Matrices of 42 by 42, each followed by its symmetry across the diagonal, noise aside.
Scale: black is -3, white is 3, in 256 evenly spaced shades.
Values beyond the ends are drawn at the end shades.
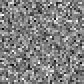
neither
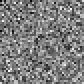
symmetric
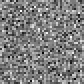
neither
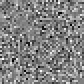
symmetric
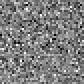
neither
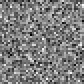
neither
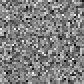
neither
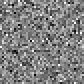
neither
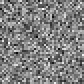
symmetric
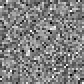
symmetric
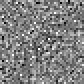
symmetric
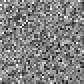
symmetric
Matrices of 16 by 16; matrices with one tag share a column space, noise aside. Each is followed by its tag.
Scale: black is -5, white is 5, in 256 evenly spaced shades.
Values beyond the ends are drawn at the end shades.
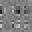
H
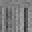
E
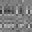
H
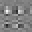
H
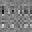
H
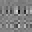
H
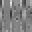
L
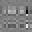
H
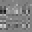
H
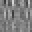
L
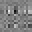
H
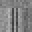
E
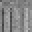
E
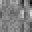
L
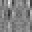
L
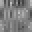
L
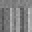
E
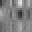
L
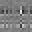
H
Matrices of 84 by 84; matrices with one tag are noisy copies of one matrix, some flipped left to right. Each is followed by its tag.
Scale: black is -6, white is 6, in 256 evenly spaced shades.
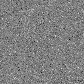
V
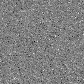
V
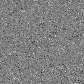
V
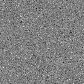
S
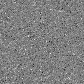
V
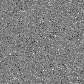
V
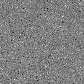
S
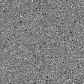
S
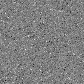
V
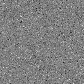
S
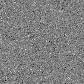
V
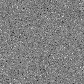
S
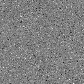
S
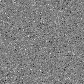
V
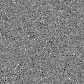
V
